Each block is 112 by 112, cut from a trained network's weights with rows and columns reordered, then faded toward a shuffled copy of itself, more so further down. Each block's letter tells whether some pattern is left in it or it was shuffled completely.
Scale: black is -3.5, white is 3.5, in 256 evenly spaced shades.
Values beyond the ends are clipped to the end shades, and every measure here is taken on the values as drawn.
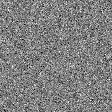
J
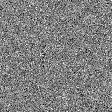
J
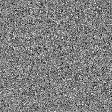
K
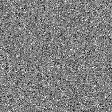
K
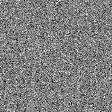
K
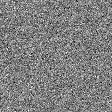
J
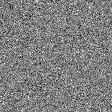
J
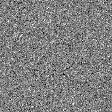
K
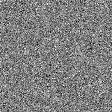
K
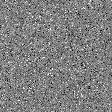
J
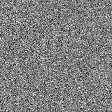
K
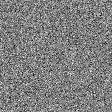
J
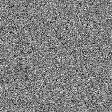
K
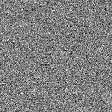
K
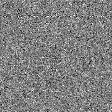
K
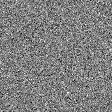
J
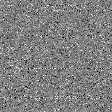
K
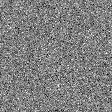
J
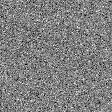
J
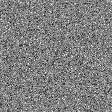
J
